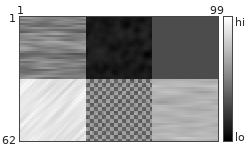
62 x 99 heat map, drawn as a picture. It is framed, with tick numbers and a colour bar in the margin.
It is made of 2 by 3 panels. Panel 1,1: middling, streaked across. Panel 1,2: very low, blotchy, faint in contrast. Panel 1,3: low, flat. Panel 2,1: very high, slanting up to the right, faint in contrast. Panel 2,2: middling, checkered, strong in contrast. Panel 2,3: high, streaked across, faint in contrast.
